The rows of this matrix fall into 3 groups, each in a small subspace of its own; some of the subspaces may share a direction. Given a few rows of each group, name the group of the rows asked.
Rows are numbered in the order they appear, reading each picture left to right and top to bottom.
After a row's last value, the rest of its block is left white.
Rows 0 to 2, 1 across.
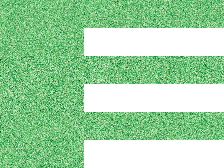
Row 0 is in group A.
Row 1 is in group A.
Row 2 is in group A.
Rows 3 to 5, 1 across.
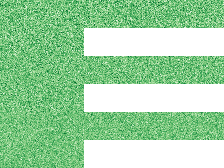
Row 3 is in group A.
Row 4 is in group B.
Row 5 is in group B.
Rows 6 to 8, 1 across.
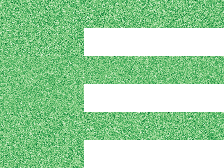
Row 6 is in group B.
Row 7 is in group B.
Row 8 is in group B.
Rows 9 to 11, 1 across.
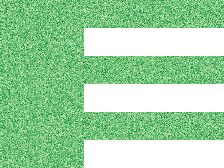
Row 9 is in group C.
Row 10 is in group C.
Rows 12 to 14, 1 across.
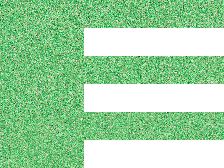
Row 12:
A
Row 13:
B
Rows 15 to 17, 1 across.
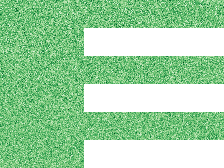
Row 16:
A
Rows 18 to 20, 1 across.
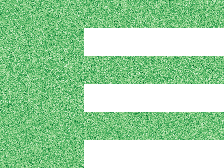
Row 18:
B
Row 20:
B
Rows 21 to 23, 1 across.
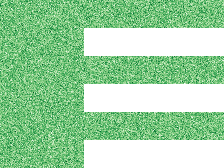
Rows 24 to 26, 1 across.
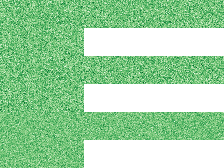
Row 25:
C
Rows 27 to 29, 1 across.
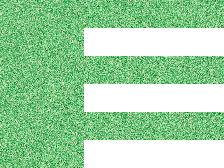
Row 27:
B
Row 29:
B
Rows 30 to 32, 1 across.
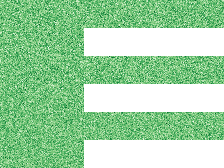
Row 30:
B
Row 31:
A
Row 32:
C
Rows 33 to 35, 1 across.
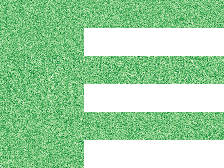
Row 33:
C
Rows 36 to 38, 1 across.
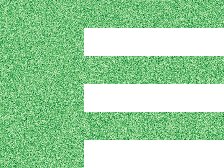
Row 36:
C
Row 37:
A
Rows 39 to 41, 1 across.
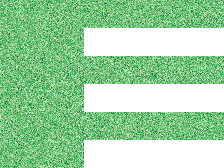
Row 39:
C
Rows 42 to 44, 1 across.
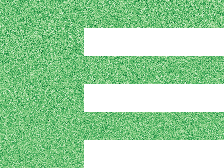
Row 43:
A
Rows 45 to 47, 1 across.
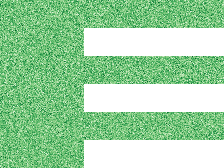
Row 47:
C
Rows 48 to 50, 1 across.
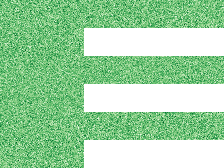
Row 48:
B
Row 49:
C
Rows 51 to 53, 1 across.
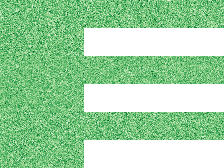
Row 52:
B
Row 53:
A
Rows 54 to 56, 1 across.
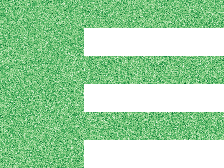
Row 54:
C
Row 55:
A
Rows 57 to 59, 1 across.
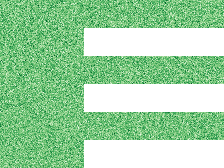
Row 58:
C
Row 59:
B
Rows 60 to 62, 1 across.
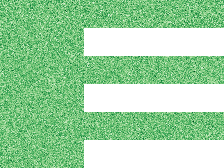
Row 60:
C
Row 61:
B
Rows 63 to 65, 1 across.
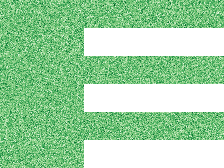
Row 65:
C
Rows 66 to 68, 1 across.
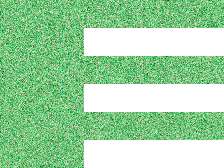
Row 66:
B
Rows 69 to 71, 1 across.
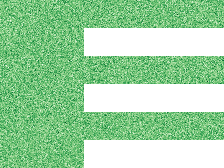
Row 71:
C
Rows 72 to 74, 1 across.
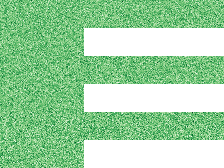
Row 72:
C
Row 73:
A
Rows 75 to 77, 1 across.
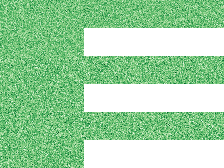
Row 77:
C
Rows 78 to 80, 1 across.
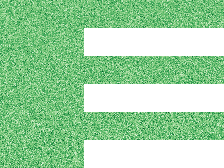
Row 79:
C
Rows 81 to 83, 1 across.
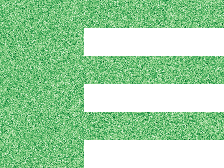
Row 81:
A
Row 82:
B
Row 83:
A
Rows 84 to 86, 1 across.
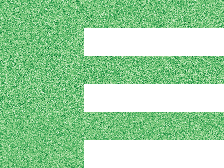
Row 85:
C
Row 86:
C
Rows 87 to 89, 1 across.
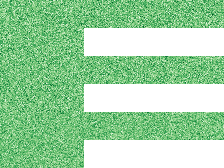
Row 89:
A
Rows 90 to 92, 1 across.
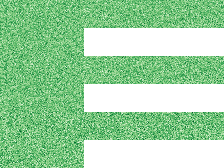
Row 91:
C
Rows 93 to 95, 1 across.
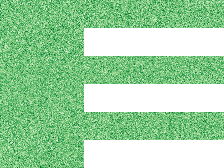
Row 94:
C
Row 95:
A
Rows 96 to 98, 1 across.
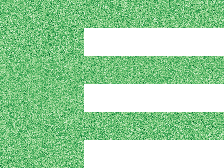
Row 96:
B
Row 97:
C
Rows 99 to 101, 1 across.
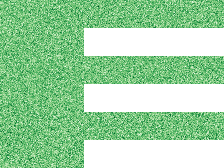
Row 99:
B
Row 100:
C
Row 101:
B
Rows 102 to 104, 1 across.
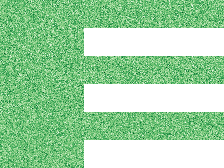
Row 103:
C
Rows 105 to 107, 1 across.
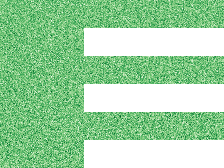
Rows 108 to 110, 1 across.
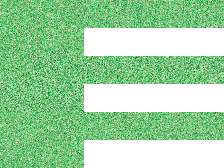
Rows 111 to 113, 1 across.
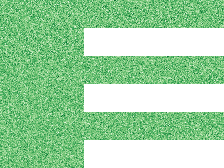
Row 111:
B
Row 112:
C
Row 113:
C
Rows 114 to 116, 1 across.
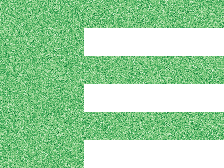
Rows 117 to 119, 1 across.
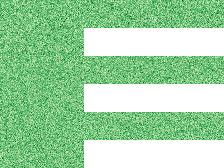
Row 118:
C
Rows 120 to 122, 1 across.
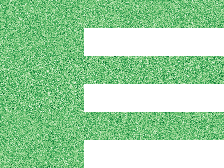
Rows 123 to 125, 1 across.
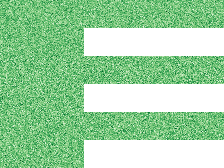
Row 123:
C
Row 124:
C
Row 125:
B
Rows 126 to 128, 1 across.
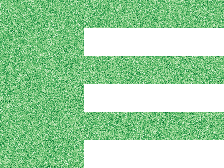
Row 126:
A
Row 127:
C
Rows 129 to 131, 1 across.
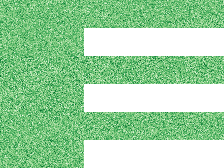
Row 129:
C
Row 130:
A
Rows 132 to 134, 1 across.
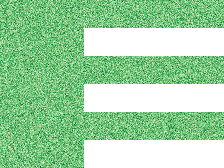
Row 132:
C
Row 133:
C
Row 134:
A
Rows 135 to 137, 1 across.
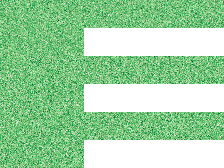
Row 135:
C
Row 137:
B
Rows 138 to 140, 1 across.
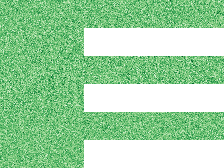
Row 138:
B
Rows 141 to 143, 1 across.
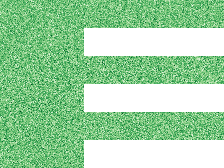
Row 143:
C
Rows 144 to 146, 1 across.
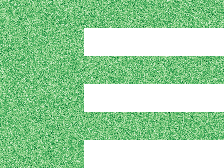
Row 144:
C
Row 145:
A
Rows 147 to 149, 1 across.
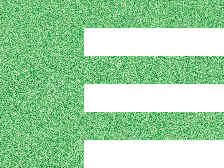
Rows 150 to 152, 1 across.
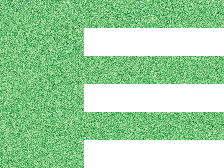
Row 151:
B
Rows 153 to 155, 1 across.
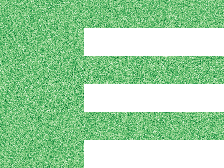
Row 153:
A
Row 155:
A
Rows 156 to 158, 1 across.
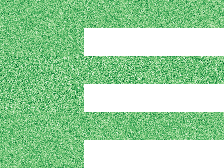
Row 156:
B
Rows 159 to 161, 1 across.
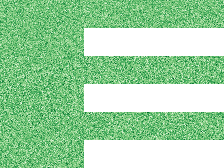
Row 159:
C
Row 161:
A
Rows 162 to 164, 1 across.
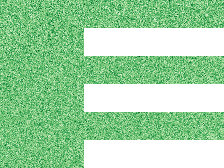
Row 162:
B
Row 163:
B
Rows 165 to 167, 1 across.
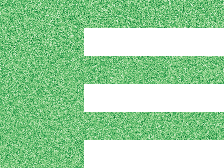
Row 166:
A
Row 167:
B
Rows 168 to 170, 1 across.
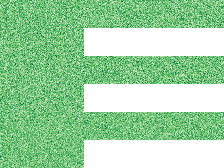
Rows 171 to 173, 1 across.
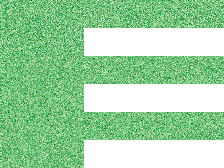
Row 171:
C
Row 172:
C
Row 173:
C
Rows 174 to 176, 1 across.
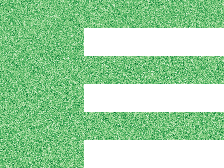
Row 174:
A
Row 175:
B
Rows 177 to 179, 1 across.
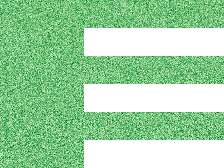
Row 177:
B
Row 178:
C
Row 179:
C
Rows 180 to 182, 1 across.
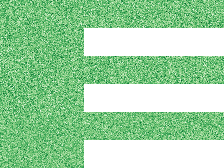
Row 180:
C
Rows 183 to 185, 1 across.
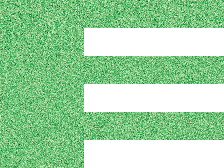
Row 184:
C
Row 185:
A
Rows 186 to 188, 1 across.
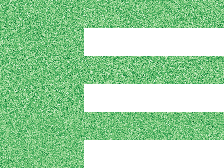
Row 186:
C
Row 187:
A
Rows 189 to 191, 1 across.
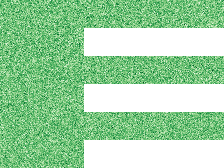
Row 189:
B
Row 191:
A
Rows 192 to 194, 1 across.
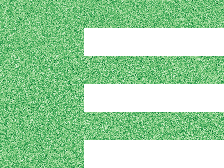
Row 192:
C
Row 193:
B
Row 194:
C
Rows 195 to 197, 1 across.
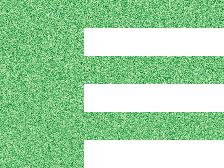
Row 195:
B
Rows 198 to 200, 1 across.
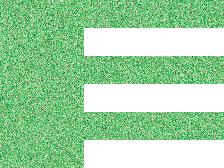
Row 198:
A
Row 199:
C
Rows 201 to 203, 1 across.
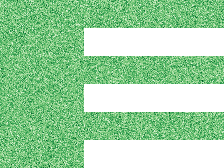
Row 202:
A
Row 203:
B
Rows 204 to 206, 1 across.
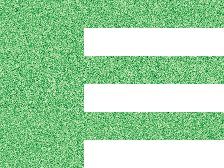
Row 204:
B
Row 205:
B
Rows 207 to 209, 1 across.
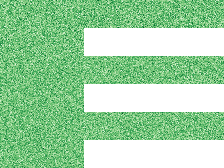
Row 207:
C
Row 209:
C
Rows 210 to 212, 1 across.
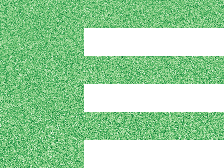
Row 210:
C
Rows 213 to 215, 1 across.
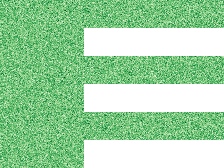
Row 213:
C
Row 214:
B
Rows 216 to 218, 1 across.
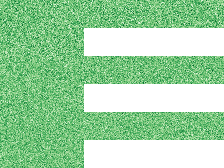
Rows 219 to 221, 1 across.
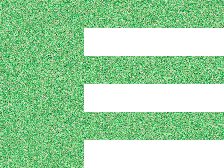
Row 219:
A
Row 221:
C
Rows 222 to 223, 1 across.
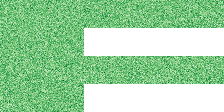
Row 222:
C
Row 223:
C
